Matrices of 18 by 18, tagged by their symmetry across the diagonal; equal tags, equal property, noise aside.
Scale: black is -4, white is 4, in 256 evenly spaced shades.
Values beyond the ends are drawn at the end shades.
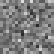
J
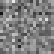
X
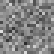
J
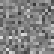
J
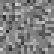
X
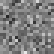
J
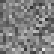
J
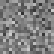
X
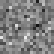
X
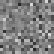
X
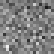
X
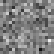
X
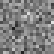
X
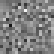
X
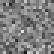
J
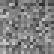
X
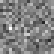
J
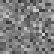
J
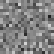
J
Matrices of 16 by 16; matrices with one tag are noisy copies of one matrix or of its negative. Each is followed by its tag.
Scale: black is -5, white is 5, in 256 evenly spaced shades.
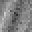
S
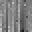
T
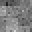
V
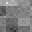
V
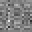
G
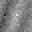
S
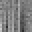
T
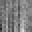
T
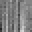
T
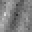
S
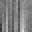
T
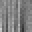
T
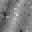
S
